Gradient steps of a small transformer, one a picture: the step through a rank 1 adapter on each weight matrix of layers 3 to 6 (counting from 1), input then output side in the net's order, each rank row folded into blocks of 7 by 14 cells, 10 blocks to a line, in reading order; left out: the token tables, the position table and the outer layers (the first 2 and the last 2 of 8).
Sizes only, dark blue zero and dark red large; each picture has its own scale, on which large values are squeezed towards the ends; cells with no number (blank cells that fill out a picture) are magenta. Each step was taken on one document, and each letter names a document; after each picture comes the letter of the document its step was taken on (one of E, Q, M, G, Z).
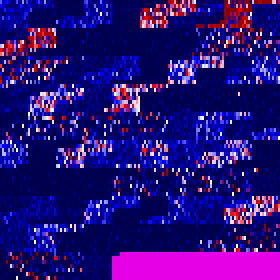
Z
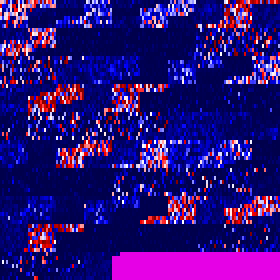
Z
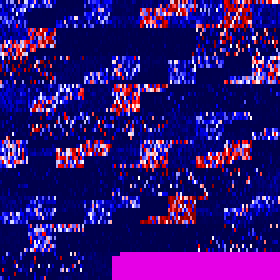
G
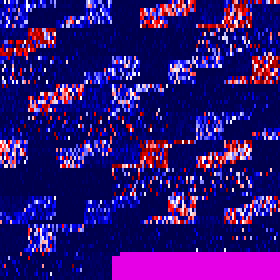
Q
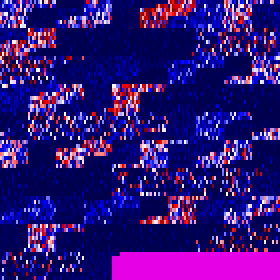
G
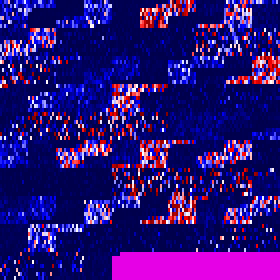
Q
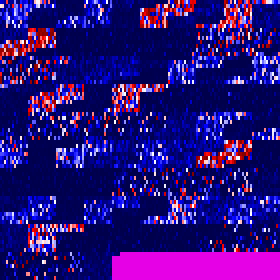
Z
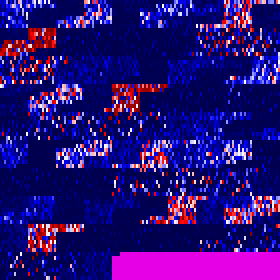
Z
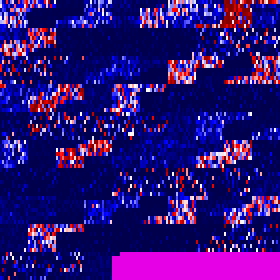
G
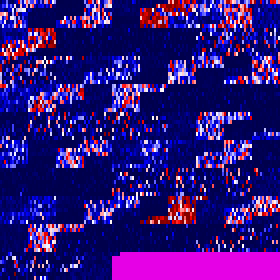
G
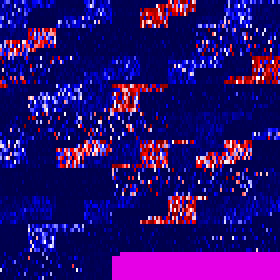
Q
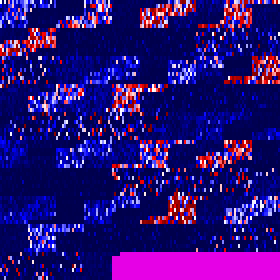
Q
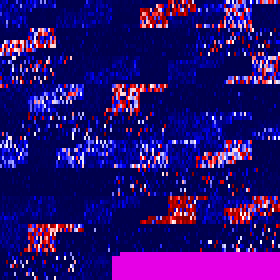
Z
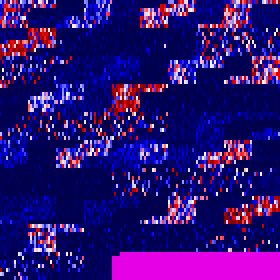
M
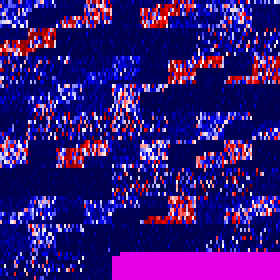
G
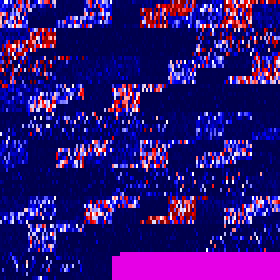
G
